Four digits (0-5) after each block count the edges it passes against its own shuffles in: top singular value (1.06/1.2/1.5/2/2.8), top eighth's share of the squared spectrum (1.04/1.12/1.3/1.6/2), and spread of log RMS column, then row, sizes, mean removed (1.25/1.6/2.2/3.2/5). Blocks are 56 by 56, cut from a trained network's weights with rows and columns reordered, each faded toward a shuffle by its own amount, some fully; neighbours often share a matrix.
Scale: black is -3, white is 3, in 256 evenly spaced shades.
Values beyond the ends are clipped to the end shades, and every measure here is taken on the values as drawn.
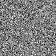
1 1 0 0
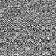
4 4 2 2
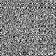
4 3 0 2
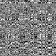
4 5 2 3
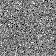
0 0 0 0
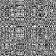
4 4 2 3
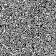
0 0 0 0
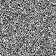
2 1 0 0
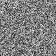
0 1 0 0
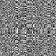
4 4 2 2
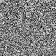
3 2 0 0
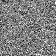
2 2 0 0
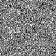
3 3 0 2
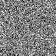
1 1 0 0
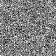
2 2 0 0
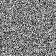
1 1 0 0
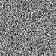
3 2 0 1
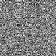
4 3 1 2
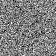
0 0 0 0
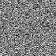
3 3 1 1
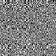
4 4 2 2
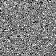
2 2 0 1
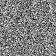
0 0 0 0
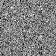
2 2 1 0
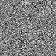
3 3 1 1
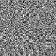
4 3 1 1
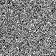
0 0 0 0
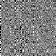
4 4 3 2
